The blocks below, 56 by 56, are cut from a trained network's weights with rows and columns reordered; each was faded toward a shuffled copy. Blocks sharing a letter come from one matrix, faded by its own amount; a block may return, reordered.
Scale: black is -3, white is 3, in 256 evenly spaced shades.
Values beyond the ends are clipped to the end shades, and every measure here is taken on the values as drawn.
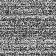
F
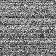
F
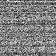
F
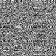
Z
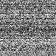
F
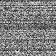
F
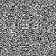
Z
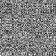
Z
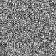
Z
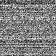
F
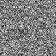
Z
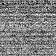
F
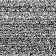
F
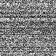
F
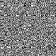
Z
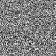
Z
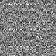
Z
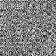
Z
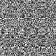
Z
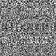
Z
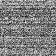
F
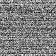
F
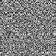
Z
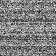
F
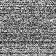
F
